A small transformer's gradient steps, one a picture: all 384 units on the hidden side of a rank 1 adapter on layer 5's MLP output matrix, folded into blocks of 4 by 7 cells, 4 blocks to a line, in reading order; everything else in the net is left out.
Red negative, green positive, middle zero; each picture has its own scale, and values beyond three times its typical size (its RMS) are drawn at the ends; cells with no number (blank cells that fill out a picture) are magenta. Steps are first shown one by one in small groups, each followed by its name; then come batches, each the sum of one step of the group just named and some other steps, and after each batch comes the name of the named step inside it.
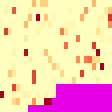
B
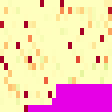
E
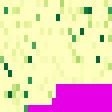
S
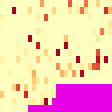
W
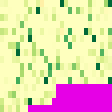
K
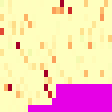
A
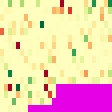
A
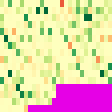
E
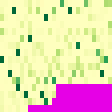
K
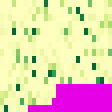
K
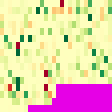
A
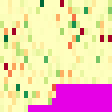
K
